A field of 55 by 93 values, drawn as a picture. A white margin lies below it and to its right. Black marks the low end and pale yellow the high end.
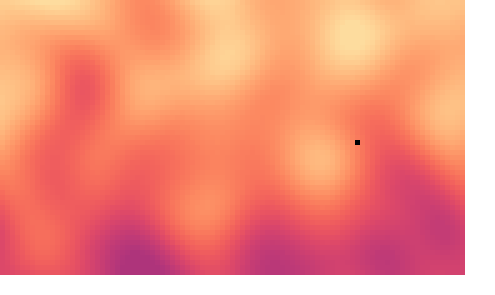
There is an overall slope up to the top. A single lone cell is far lower than the cells round it. No single row or column stands out from its neighbours.
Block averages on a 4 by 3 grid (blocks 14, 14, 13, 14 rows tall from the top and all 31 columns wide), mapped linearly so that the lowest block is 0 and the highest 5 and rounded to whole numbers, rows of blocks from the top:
455 / 344 / 232 / 110
